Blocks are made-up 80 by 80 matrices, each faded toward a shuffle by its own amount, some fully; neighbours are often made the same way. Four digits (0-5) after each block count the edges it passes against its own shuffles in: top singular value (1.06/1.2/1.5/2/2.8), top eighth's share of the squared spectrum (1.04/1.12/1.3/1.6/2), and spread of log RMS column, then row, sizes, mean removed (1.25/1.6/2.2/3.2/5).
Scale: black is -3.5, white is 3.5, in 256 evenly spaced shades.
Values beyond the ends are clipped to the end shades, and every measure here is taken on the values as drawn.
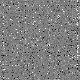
2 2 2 1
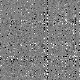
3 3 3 2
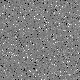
0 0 0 0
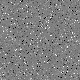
0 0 0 0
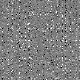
2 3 3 2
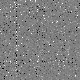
2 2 1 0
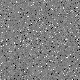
1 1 1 0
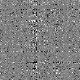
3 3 3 3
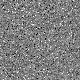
2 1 0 0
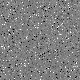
0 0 0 0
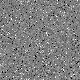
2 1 0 0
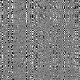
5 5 4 2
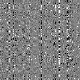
4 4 3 2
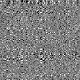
4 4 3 3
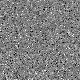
2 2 0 0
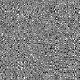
4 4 3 2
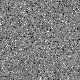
0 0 0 0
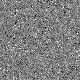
1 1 0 0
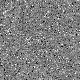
0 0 0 0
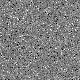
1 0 0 0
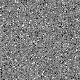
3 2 1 0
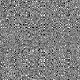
4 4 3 3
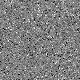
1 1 0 0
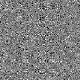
4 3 2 2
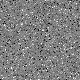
1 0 0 0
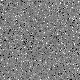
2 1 0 0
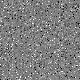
3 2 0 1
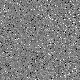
3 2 0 0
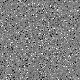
3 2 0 1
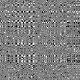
5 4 3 3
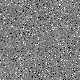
2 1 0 0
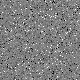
0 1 0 0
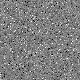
1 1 0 0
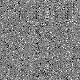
3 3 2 1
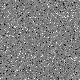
1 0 0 0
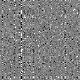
4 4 3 1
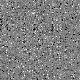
3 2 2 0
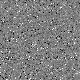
1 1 0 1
